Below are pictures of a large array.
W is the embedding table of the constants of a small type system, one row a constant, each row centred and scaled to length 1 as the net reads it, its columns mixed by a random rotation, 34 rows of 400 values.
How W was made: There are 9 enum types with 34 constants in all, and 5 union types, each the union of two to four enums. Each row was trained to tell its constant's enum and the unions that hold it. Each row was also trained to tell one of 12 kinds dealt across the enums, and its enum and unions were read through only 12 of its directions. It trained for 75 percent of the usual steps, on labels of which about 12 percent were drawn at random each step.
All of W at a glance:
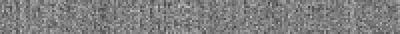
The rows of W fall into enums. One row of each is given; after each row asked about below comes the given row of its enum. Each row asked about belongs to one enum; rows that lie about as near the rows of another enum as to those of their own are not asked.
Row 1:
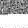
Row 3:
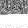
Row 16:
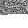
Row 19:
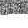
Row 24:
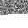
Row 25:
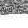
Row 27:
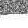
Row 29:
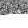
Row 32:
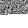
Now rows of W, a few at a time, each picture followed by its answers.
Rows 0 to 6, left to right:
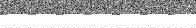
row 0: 3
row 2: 27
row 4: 27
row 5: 16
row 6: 1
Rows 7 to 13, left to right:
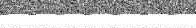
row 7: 16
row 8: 19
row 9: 32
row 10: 1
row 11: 16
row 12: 3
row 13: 1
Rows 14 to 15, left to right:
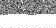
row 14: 32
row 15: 19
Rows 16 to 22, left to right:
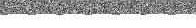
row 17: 32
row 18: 29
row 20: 3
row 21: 1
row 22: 24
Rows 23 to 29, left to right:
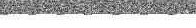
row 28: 3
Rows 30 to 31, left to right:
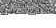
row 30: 19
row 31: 32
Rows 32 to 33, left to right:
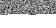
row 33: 16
